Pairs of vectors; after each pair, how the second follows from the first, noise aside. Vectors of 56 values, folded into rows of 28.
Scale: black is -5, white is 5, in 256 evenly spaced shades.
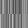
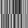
scaled up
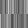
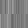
shrunk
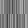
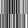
scaled up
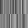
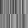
copied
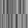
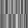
wrapped around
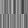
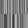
reversed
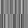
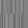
shrunk
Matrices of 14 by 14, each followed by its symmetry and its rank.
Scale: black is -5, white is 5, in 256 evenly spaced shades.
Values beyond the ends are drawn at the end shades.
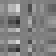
neither, rank one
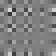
symmetric, rank one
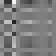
neither, rank one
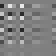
neither, rank one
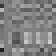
neither, rank two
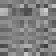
neither, rank two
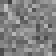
neither, full rank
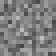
neither, full rank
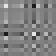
symmetric, rank one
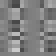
neither, rank one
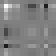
symmetric, rank one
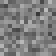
neither, full rank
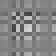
symmetric, rank one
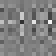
neither, rank two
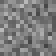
neither, full rank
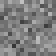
neither, full rank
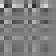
neither, rank one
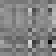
neither, rank two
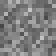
neither, full rank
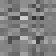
neither, rank two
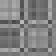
symmetric, rank one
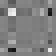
symmetric, rank one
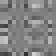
neither, rank two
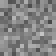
neither, full rank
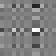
neither, rank one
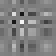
symmetric, rank one
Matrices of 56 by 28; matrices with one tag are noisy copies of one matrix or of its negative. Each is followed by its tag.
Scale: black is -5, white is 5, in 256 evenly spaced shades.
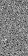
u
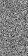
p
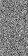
p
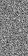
u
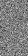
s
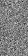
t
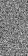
s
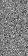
p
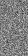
u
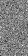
s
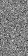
p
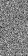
s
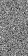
s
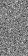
t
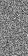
u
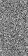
p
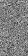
t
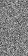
t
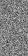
u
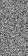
p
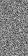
u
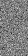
s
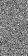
s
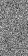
s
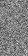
t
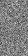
t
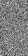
s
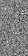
u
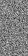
u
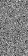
t
